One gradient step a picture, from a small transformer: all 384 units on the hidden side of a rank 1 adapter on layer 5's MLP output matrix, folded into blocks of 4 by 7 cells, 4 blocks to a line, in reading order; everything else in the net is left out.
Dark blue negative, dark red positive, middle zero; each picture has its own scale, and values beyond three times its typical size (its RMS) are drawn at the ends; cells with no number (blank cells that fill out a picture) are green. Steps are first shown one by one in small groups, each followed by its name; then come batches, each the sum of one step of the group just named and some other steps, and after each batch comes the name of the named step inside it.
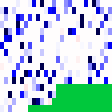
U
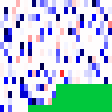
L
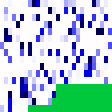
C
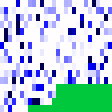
U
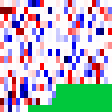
C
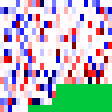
U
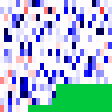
C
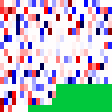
U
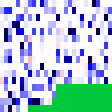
L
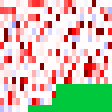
L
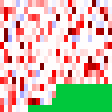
L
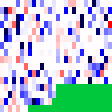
L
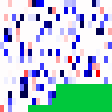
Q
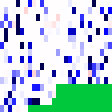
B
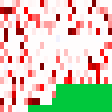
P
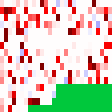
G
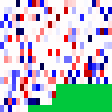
B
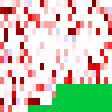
P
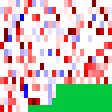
Q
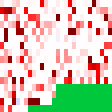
P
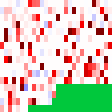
Q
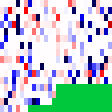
B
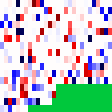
B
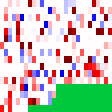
Q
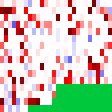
P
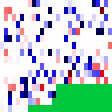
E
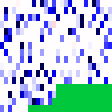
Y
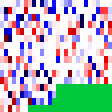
Y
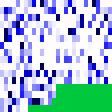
Y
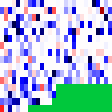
E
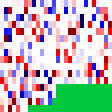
Y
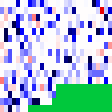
E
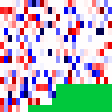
E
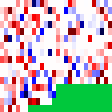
E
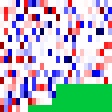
E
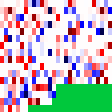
E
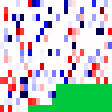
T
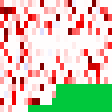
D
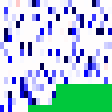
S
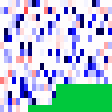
S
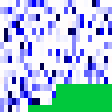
S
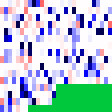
S
